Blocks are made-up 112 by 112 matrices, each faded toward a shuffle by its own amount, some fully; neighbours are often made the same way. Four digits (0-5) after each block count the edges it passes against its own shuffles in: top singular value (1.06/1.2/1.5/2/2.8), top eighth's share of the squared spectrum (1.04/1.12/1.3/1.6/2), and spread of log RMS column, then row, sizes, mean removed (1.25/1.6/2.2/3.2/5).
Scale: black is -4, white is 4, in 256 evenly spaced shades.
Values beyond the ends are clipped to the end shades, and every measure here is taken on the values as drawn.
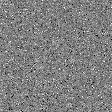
0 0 0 0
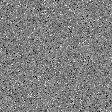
0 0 0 0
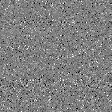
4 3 1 2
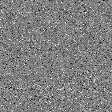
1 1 0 2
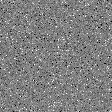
0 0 0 0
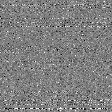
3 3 0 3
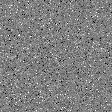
0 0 0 0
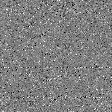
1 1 0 2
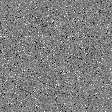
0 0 0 1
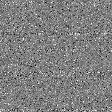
1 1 0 2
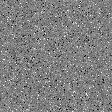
0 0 0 0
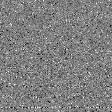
2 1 0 2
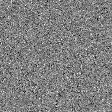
0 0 0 1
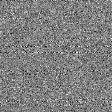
1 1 0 3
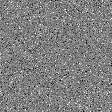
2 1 0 0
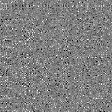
4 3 2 2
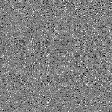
4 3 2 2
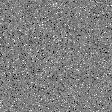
1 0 0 0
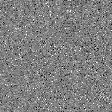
3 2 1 1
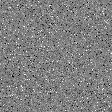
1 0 0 0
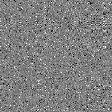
4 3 2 2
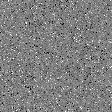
3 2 0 0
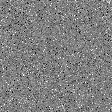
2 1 0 0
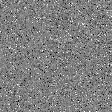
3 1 0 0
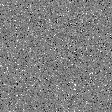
2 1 0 0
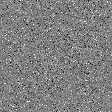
2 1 0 0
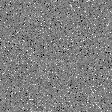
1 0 0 0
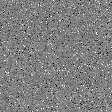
1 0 0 0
